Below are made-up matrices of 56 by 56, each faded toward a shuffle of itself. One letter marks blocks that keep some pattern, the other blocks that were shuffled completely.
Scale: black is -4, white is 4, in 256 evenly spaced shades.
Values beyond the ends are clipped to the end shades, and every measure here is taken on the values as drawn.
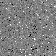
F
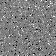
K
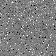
K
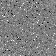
K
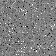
K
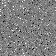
K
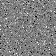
K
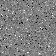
K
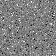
K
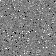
K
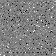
F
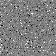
F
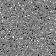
F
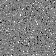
K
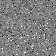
F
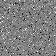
K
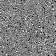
K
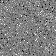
K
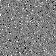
F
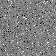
K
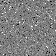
K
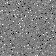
K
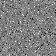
F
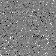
F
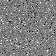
K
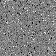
K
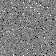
K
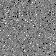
F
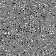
F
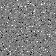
F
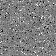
F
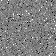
K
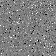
F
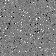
K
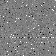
F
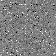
F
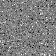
F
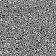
F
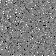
F
